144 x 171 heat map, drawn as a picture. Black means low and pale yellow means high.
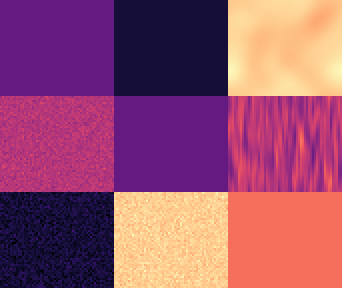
The table splits into 3 rows of 3 panels. Panel 1,1: low, flat. Panel 1,2: very low, flat. Panel 1,3: very high, smooth, faint in contrast. Panel 2,1: middling, fine-grained, faint in contrast. Panel 2,2: low, flat. Panel 2,3: middling, streaked downward. Panel 3,1: very low, fine-grained, faint in contrast. Panel 3,2: very high, fine-grained, faint in contrast. Panel 3,3: high, flat.
